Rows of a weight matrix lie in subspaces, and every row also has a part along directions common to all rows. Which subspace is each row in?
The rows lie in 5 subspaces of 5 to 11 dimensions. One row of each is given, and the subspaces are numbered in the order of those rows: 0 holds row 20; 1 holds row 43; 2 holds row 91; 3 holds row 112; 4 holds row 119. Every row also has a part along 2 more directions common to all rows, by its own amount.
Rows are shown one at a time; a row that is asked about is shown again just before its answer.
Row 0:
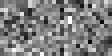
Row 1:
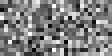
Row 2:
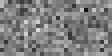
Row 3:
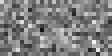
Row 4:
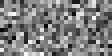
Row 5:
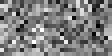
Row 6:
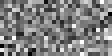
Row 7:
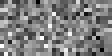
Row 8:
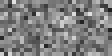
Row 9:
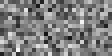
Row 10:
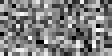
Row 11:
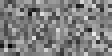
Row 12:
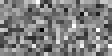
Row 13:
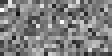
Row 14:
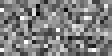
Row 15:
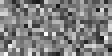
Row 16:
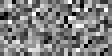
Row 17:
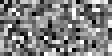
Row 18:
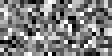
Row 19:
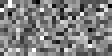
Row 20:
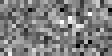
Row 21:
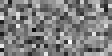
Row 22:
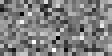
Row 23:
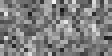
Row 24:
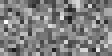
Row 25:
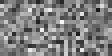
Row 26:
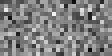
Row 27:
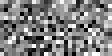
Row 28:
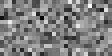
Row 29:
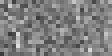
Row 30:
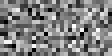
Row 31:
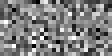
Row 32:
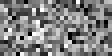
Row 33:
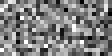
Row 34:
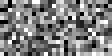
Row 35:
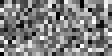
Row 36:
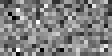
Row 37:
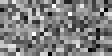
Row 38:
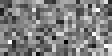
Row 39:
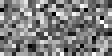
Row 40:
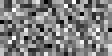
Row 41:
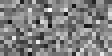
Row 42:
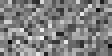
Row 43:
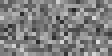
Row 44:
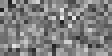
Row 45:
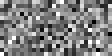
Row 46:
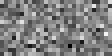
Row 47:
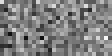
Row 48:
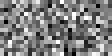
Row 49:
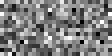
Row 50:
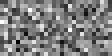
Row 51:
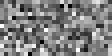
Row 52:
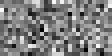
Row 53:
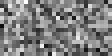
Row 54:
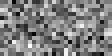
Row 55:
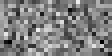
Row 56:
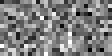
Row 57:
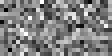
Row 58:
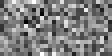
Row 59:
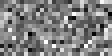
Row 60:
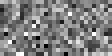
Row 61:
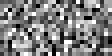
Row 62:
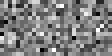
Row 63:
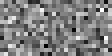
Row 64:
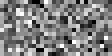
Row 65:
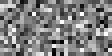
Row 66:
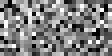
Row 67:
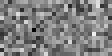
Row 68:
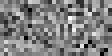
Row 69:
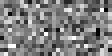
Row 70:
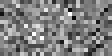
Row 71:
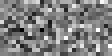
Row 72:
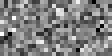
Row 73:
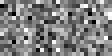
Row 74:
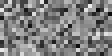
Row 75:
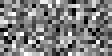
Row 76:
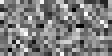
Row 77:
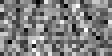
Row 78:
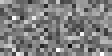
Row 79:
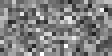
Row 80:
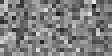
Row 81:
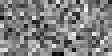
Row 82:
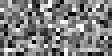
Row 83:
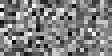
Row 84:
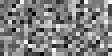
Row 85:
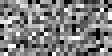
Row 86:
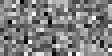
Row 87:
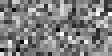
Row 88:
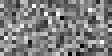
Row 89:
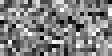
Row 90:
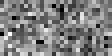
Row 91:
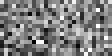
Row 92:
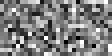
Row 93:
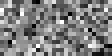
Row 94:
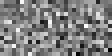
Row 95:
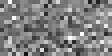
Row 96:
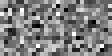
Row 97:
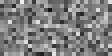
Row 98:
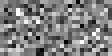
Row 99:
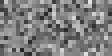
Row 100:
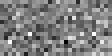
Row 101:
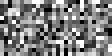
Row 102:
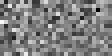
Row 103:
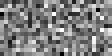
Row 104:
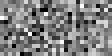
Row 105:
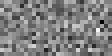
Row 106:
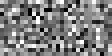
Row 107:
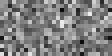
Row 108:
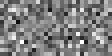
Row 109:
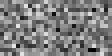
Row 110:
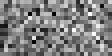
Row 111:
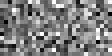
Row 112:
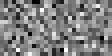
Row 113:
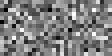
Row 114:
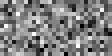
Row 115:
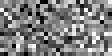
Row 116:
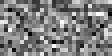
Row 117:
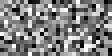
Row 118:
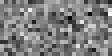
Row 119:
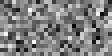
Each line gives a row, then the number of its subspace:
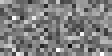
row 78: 3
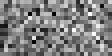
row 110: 2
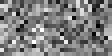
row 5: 2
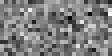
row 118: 0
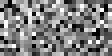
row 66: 3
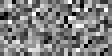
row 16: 0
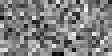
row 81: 3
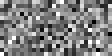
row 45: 1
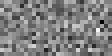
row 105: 2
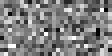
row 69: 3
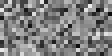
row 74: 4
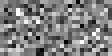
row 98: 3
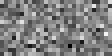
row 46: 2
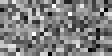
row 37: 3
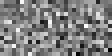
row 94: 1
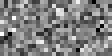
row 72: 2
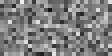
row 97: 1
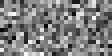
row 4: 1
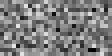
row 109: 2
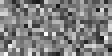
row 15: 3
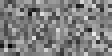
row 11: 2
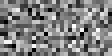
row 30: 4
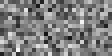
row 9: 4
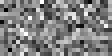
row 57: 4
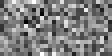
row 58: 3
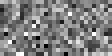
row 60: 3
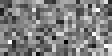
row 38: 3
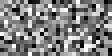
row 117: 2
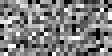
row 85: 3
